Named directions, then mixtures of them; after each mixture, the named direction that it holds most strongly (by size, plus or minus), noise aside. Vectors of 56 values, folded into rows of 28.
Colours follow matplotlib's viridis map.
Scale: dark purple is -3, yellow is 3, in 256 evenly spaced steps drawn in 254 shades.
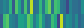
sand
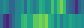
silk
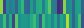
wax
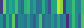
wax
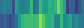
silk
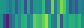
silk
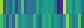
wax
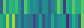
wax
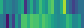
silk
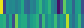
wax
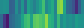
silk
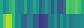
silk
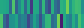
sand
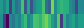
silk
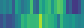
silk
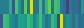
sand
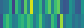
sand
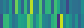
sand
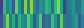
sand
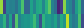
wax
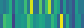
sand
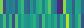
wax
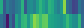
silk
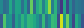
sand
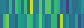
sand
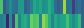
wax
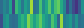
sand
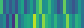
wax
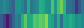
silk
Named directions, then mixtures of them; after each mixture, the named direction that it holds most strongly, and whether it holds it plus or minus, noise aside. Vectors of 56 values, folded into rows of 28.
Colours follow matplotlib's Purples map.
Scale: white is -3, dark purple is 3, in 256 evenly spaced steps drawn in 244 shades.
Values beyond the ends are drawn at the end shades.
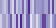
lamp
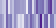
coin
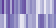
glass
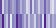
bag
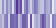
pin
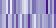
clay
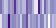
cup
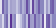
bag, minus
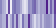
clay, plus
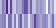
clay, minus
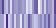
clay, plus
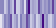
lamp, plus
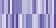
clay, plus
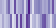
lamp, plus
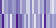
bag, plus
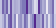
clay, minus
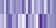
glass, plus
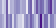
coin, plus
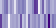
cup, minus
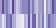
bag, minus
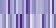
lamp, plus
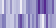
glass, minus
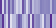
pin, minus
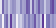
bag, minus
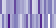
cup, plus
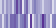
pin, plus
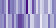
coin, minus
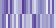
clay, minus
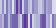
pin, plus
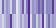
bag, minus
